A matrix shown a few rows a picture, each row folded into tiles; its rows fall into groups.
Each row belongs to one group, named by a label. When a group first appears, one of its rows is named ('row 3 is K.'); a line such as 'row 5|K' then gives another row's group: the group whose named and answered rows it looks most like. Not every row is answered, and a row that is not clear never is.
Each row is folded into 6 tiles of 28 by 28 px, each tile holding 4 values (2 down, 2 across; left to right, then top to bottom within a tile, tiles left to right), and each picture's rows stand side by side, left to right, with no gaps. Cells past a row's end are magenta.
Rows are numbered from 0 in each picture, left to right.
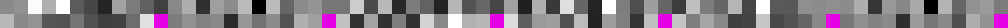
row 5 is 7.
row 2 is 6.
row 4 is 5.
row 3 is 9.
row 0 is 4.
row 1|7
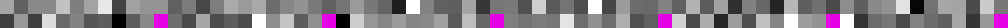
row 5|9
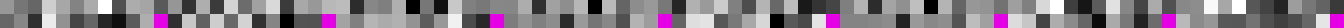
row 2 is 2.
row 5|7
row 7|4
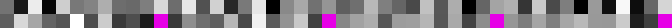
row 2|2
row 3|2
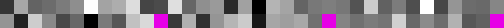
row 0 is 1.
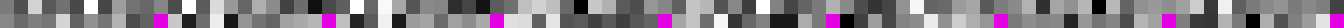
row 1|1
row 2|1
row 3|5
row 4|5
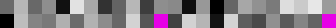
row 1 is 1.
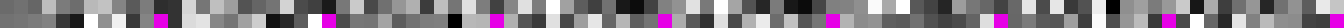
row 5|4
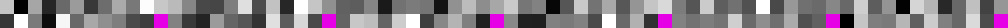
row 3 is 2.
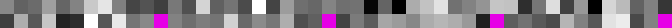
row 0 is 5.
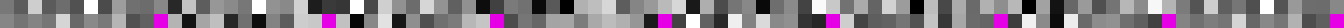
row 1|1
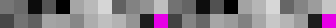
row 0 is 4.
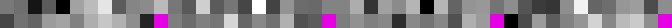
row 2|7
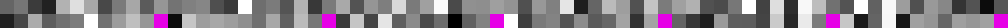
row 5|1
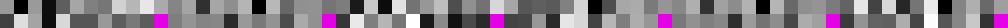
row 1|7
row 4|7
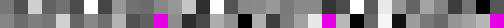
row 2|1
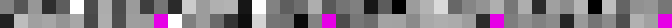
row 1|5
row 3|7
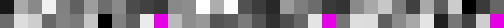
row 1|4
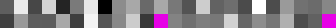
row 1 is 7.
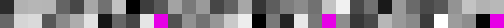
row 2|2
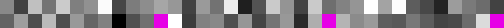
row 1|9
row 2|4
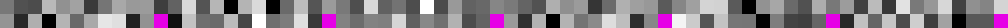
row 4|5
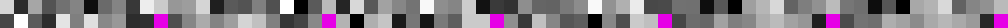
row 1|2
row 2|1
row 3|1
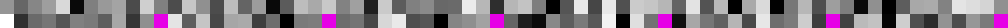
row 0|9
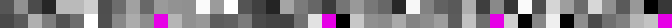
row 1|4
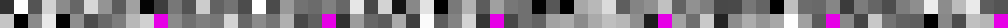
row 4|6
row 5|1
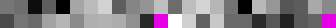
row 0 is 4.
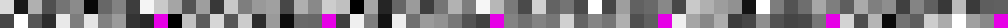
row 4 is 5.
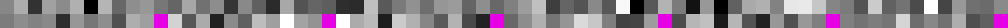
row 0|7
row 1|6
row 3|2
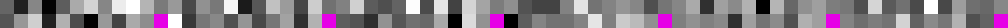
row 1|9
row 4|7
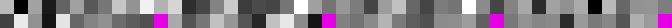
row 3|7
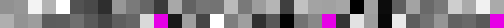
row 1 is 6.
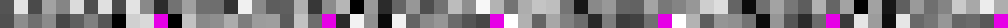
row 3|5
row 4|5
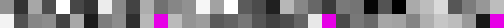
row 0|9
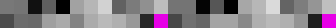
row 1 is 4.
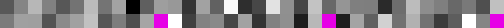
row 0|2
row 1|9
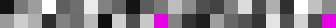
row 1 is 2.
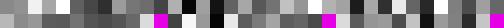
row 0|4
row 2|9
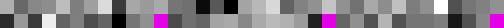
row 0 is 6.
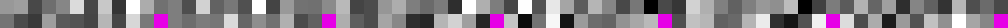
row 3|1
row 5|6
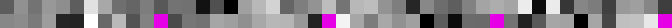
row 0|5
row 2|5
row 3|6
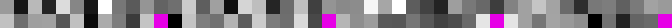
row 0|9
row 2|4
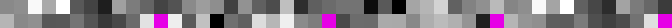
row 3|4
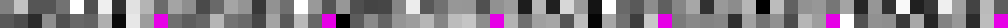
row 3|9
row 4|7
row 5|9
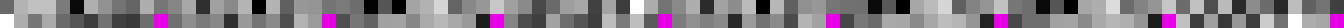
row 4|7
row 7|6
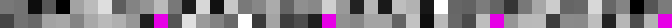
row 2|9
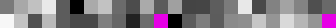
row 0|5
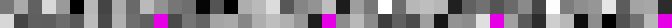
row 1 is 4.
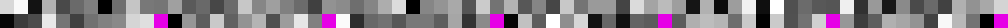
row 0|6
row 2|9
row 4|9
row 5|2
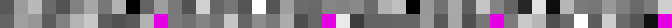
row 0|2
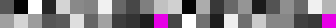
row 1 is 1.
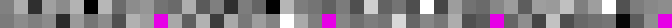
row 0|7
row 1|6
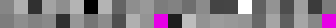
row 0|7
